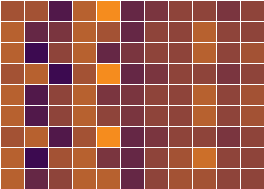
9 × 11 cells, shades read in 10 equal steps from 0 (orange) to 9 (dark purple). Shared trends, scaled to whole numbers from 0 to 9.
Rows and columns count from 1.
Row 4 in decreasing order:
9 7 6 6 5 5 5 4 4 3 0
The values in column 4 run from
3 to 4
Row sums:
53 53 55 54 53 52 53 53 51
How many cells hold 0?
3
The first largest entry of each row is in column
3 2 2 3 2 2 3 2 2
